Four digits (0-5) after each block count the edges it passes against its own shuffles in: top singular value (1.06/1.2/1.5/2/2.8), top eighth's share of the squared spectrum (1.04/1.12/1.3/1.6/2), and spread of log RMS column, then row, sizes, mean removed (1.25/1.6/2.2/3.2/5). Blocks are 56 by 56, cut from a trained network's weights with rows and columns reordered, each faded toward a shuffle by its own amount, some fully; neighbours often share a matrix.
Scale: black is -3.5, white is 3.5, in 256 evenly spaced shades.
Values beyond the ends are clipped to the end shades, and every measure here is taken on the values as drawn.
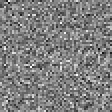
3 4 1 1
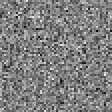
2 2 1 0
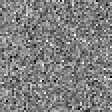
0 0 0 0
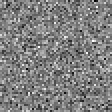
0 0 0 0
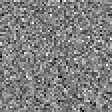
0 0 0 0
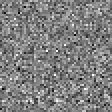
2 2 0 1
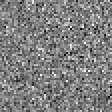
0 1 0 0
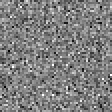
0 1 0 0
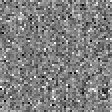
2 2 0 1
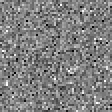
0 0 0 0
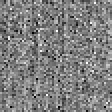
2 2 1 1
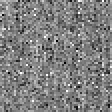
2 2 0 1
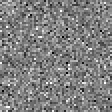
1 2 1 0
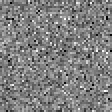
1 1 0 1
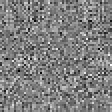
3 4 1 2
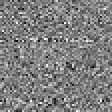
3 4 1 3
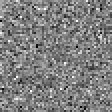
2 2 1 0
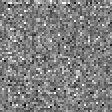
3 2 1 1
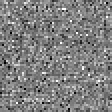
1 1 0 0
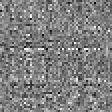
3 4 3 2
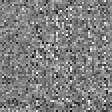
3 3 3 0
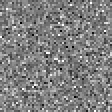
0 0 0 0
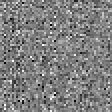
2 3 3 0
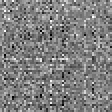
3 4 3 1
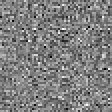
3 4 2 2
